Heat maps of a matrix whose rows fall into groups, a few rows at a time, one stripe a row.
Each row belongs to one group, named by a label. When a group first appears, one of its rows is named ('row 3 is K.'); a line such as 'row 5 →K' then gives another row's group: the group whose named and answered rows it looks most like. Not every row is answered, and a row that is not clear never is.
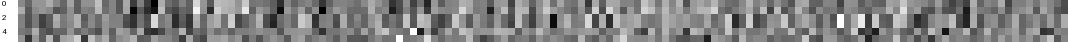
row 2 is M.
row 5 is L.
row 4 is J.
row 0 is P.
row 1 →P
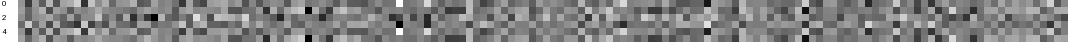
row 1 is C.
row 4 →L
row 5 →C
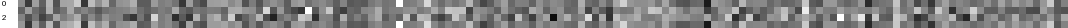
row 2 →M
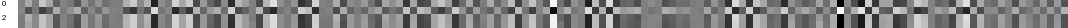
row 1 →M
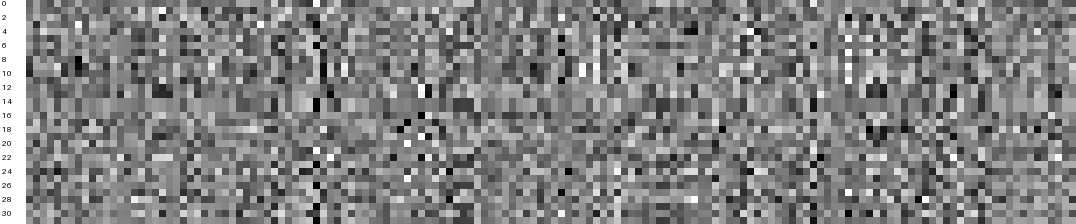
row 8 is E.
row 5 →M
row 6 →C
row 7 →M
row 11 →M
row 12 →J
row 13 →J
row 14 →C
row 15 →C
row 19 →J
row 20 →L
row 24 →E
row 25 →L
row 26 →C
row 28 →E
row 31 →C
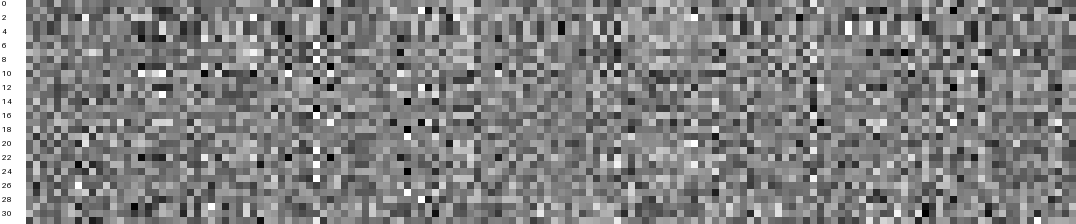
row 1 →J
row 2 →E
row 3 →M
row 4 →M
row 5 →P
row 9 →P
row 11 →C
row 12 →J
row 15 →C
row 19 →L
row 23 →E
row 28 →J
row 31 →E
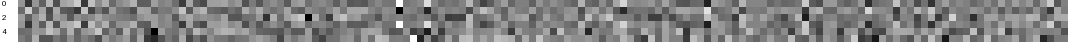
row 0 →L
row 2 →C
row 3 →L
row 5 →J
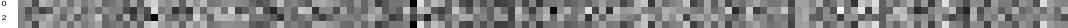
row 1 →M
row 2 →P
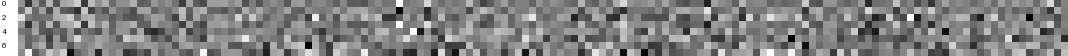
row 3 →L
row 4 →J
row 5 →E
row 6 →C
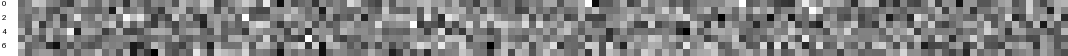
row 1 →J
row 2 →E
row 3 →J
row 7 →P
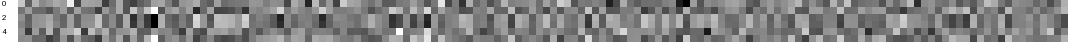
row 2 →P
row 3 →P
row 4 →L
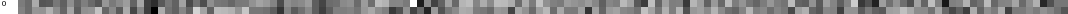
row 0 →J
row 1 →P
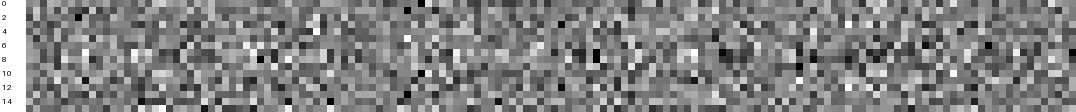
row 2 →E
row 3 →M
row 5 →L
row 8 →E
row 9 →E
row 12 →M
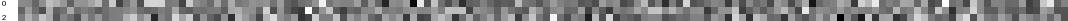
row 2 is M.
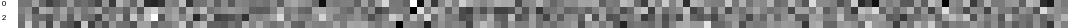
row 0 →J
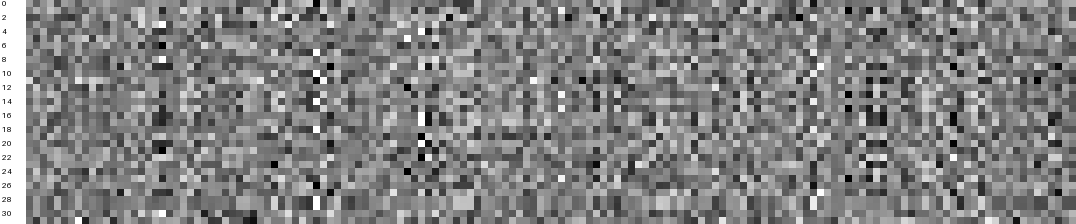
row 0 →C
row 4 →J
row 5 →L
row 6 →P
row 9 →J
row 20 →J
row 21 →P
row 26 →C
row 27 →J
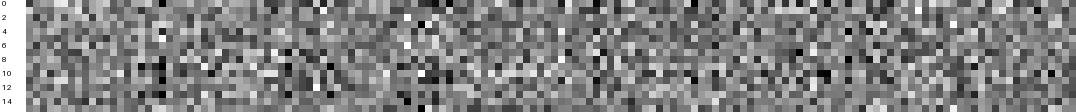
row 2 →L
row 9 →P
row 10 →J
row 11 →P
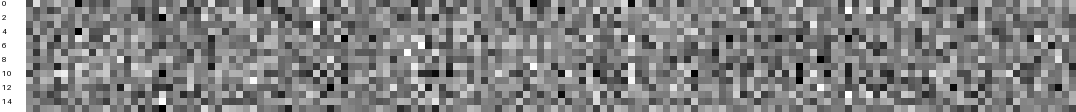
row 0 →E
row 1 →M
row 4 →E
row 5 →E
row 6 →J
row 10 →P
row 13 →M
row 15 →P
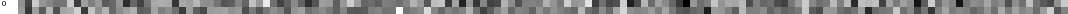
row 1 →L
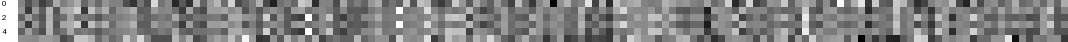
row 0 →M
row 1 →L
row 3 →L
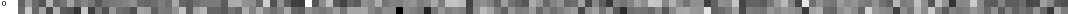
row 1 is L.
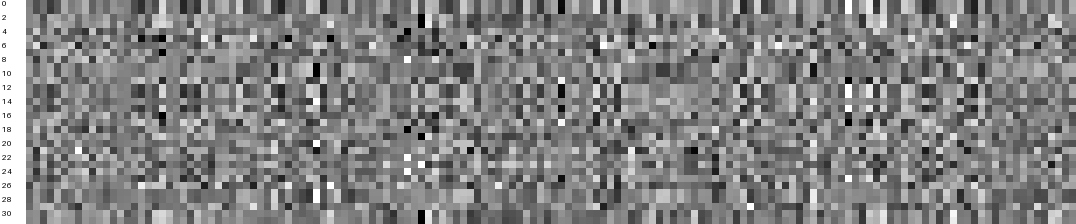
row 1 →M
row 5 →P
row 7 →P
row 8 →L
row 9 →C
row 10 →C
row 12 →M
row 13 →M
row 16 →P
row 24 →L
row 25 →M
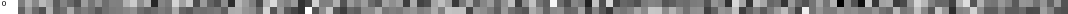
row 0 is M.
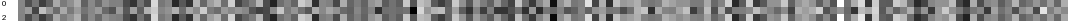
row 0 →M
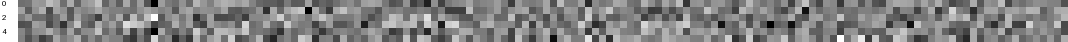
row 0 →P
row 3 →E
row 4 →P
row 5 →M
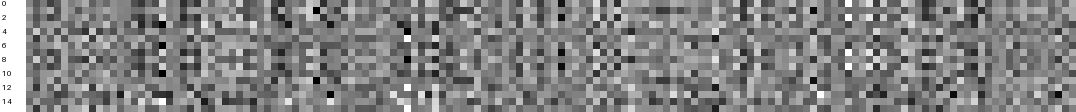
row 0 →M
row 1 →C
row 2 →M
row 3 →P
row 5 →L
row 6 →P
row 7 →M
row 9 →M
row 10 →P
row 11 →C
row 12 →L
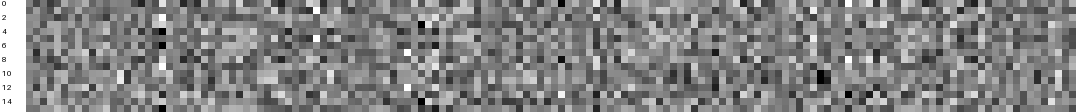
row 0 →M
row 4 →P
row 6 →P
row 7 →L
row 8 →M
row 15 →P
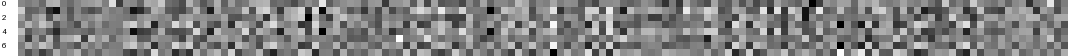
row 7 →M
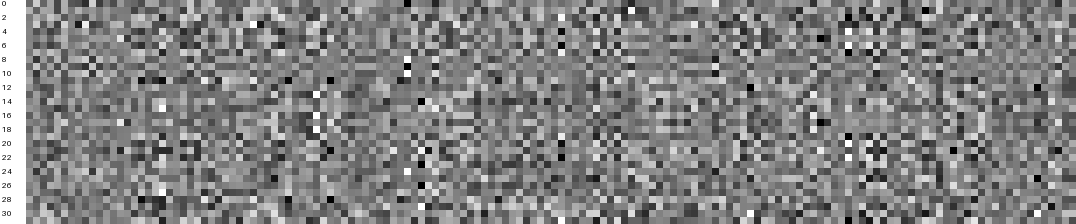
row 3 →E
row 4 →M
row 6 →M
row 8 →L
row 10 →L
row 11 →P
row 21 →J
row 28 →P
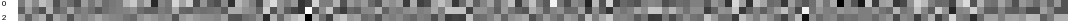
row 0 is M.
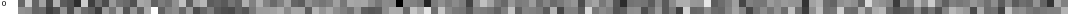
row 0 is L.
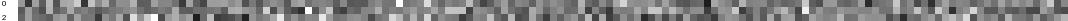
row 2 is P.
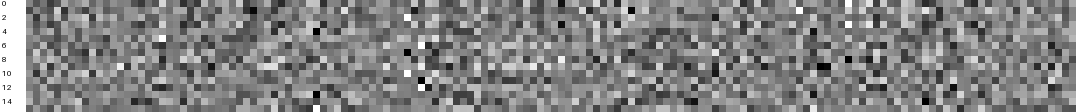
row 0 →M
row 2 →L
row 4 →C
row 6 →J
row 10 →L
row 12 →J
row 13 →C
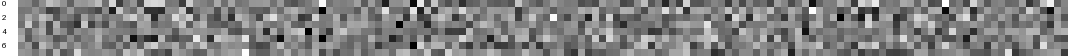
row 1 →J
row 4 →C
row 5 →P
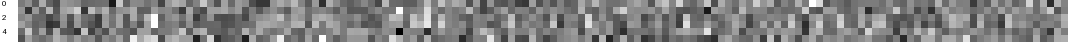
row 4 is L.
